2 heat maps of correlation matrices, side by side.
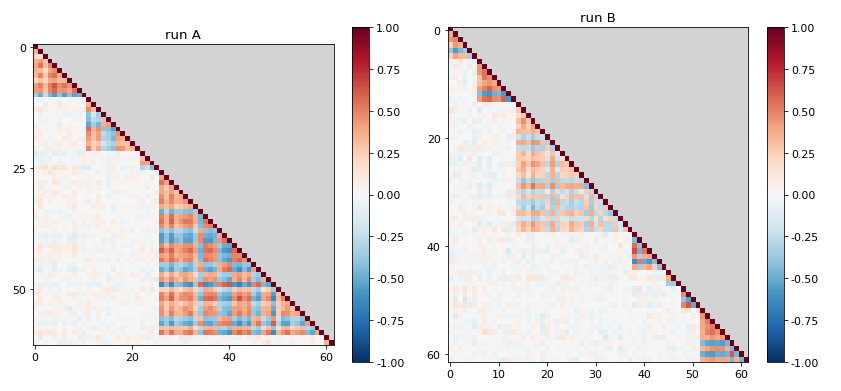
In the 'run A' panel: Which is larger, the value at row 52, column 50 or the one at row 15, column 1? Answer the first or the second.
the first
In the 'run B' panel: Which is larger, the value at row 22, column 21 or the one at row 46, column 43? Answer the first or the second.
the second
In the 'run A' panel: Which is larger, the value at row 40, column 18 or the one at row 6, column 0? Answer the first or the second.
the second
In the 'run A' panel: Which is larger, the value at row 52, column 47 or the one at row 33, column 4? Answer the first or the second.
the first
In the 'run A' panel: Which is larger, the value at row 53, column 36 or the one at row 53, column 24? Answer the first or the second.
the first
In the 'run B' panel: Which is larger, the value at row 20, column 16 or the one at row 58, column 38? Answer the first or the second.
the second
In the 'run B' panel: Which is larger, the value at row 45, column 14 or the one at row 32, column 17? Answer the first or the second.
the first
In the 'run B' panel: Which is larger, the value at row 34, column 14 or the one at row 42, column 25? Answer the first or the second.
the first
